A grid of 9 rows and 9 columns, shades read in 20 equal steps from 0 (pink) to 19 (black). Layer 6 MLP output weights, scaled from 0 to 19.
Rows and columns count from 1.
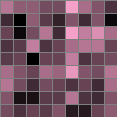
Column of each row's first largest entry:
9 2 2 1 3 3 3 2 6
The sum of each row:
69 118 70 80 102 64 94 108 106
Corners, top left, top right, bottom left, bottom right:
5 13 10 8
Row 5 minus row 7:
7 1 5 1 0 -9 2 -3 4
